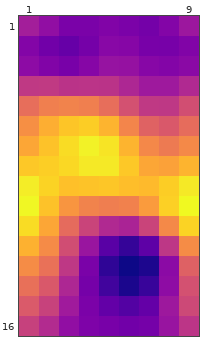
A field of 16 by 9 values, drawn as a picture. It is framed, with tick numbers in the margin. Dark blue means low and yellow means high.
Ninth with the lowest average: bottom middle. Average level on the scale: 50%. Roughest part: bottom right. Calmest part: top right. Lone odd cells: none.
